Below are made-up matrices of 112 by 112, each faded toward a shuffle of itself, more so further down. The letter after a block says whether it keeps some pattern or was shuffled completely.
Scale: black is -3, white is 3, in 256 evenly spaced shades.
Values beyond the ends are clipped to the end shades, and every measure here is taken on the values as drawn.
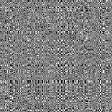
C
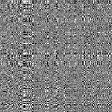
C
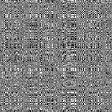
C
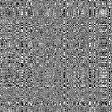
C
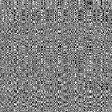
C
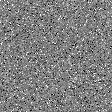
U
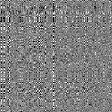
C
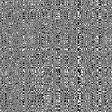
C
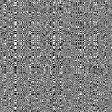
C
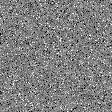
U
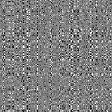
C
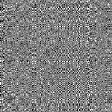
C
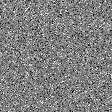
U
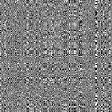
C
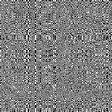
C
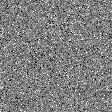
U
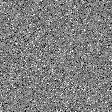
U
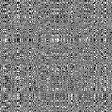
C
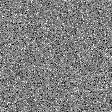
U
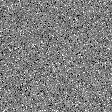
U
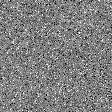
U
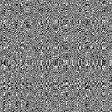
C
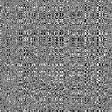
C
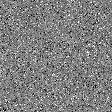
U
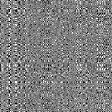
C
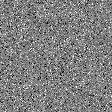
U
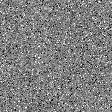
U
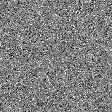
U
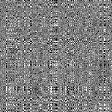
C
